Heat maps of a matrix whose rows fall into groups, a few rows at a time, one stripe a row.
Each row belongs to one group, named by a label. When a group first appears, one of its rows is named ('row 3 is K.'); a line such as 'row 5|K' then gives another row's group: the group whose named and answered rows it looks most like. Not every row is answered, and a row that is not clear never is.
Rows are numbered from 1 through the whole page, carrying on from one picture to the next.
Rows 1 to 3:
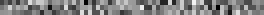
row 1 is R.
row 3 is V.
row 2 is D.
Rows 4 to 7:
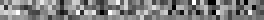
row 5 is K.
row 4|R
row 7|D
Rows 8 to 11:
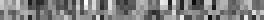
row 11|D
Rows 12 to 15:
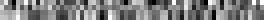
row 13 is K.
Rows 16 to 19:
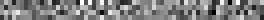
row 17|K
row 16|V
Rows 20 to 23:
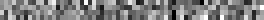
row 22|K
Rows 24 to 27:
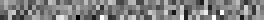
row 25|D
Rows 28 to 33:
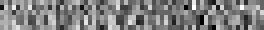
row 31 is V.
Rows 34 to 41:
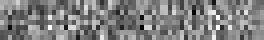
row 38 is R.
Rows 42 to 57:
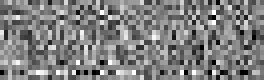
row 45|R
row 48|K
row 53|V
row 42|D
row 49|K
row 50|D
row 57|D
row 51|V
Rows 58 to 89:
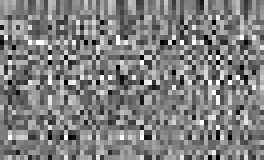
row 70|D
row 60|V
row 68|D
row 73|V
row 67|V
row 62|R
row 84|D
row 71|K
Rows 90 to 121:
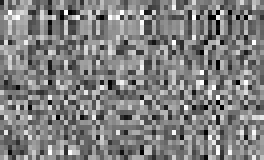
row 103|D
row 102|D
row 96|D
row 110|D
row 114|D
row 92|D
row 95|D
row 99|R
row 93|R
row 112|R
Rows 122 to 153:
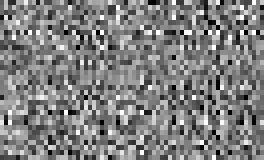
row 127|D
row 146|K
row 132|D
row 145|K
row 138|D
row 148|R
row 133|K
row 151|V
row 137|D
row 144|D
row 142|R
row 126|R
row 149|D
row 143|V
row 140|V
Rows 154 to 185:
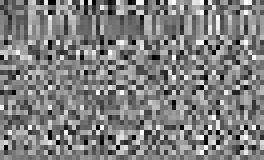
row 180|D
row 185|V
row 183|K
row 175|K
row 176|D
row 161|K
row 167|V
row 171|V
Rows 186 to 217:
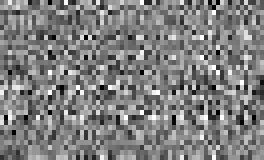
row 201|K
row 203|R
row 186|D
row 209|K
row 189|D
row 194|R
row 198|K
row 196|D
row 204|K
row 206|D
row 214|D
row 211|V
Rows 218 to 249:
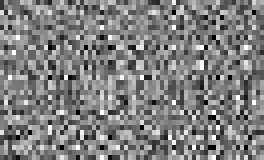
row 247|R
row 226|D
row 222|R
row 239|V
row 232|K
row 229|V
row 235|V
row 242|D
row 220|K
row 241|R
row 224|K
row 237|V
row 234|V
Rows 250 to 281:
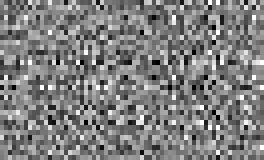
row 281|D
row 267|V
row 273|D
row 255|R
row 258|R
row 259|V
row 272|R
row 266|R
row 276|R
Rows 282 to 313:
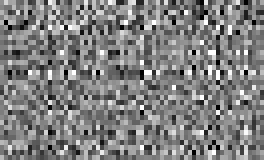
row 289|D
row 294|D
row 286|K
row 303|D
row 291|D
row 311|D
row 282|V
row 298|D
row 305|K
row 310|R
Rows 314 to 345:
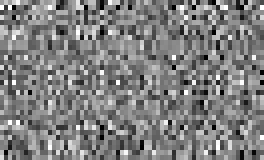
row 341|K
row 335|V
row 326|V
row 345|K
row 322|D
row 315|K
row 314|R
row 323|D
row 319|R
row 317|K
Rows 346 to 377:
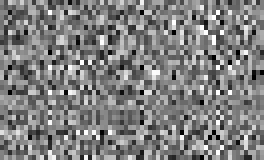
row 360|K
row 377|V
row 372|R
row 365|R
